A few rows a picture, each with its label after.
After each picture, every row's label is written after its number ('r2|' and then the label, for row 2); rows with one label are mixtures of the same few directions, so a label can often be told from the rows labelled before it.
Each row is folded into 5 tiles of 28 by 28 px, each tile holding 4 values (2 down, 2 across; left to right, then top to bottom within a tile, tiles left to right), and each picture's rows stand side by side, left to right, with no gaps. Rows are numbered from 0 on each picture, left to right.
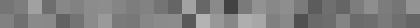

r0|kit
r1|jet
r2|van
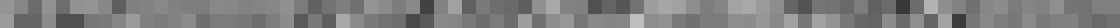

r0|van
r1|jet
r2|van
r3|van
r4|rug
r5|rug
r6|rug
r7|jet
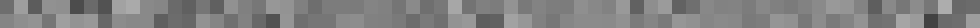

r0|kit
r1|van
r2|van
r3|kit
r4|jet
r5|rug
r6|kit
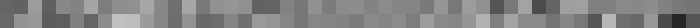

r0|jet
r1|van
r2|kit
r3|jet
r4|jet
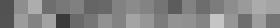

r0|van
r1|rug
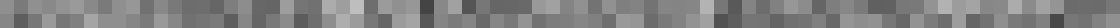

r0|kit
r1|kit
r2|kit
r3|van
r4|kit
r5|van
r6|rug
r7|rug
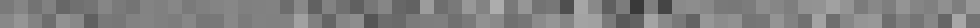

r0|kit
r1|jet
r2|kit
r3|kit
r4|kit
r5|rug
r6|rug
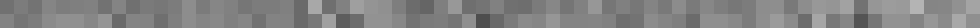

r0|rug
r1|rug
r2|kit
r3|van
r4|kit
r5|rug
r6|kit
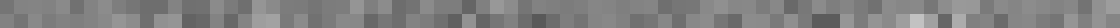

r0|jet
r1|jet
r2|kit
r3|jet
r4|rug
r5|jet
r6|rug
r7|kit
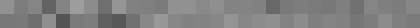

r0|jet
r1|van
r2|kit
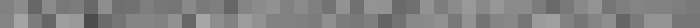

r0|kit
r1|jet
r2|jet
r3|van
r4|kit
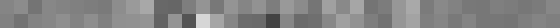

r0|kit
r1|van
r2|kit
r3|van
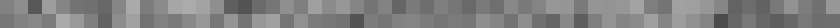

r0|kit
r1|rug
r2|rug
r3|van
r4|kit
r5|van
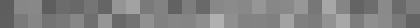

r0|van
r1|rug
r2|jet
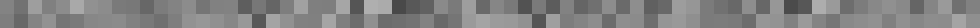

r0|kit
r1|rug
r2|jet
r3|rug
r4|jet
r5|jet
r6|jet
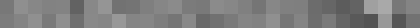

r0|jet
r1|van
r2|rug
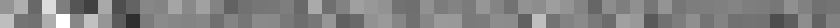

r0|jet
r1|rug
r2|kit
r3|rug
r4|kit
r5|rug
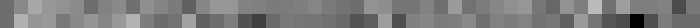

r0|van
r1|jet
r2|rug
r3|kit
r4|rug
